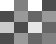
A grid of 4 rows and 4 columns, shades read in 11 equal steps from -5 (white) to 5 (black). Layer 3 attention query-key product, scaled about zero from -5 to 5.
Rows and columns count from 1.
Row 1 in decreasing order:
2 0 -5 -5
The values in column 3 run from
-5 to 1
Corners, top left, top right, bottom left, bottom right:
-5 2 2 0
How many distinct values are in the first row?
3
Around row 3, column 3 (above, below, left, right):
1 1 2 1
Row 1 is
-5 0 -5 2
